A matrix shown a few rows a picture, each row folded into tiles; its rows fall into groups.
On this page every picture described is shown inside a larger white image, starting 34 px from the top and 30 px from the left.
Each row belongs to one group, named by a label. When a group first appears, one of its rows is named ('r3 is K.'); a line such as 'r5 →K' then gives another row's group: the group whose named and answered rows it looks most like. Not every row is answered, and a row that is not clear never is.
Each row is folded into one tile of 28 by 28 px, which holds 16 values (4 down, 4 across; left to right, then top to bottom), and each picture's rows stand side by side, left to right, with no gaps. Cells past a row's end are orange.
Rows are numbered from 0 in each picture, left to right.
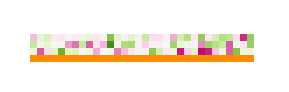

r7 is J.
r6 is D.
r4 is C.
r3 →D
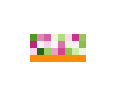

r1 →J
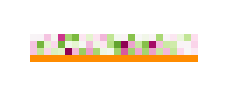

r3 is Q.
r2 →J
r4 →Q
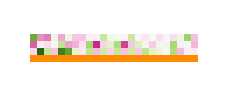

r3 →Q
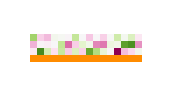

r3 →D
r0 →C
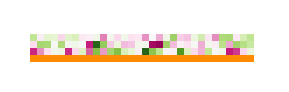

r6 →J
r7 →D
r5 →C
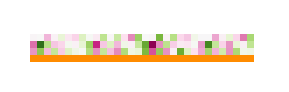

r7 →J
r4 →Q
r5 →C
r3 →J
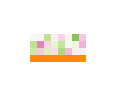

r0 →Q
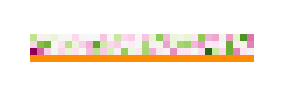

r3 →C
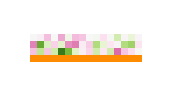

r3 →D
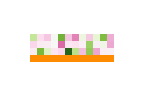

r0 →C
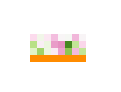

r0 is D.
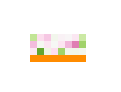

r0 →C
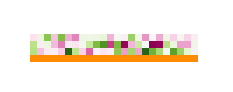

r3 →Q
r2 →D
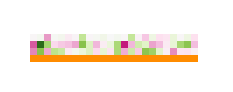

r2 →Q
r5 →D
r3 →Q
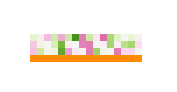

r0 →J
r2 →J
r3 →D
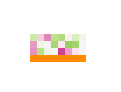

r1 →D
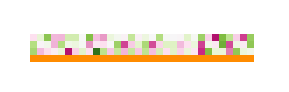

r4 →Q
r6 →J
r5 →Q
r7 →J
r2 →C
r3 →Q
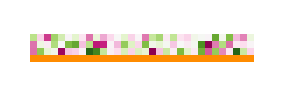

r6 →Q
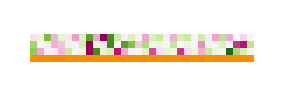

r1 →J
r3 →D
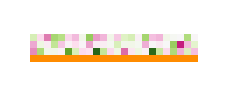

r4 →C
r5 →Q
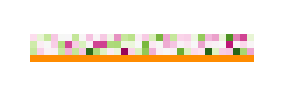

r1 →Q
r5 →C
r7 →C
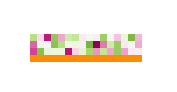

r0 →J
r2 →Q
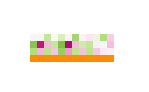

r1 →Q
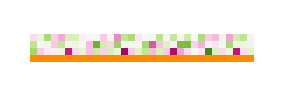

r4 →Q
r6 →C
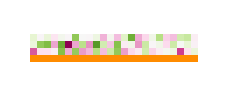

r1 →Q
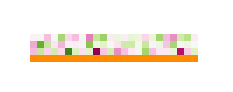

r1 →C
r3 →D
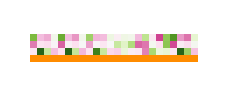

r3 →D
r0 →C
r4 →J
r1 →C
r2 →C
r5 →C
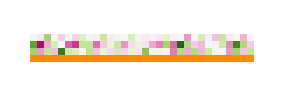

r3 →Q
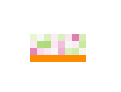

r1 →J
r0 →D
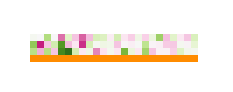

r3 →C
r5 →J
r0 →Q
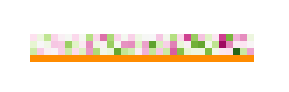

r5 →J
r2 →J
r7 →C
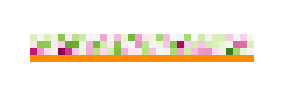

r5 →Q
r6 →D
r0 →D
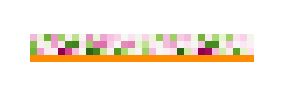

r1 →D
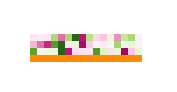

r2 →C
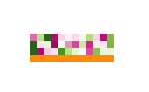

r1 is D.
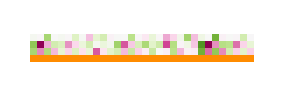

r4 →D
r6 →Q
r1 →Q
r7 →Q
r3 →Q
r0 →Q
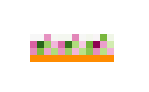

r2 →Q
